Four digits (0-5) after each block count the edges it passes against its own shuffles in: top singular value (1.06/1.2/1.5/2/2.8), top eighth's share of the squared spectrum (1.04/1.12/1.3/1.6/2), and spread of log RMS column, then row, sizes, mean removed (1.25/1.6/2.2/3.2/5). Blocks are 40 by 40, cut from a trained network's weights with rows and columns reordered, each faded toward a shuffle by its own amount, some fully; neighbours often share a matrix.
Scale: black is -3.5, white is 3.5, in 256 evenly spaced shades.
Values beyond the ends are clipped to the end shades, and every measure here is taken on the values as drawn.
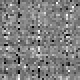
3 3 2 0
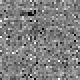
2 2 1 0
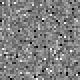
0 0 0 0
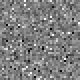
1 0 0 0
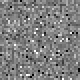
0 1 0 0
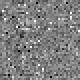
1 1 0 0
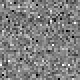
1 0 0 0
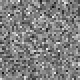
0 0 0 0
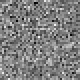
1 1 0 0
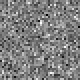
0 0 0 0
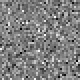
1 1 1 0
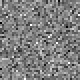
0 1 0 0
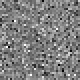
1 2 0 0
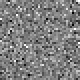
0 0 0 0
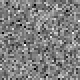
0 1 0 0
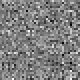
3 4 2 2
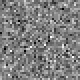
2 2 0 1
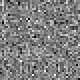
3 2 1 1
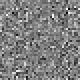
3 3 2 1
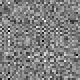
3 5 2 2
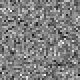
1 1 0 0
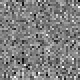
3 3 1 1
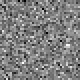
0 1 0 0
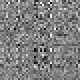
3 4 3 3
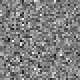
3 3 1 1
